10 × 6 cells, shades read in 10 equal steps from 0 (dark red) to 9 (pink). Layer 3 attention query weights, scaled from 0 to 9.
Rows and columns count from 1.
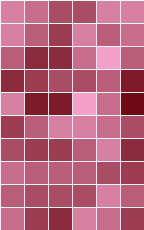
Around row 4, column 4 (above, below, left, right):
6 9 4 5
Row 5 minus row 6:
4 -4 -6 2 0 -4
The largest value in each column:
7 6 7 9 9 7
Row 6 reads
3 5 7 7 6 4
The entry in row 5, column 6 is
0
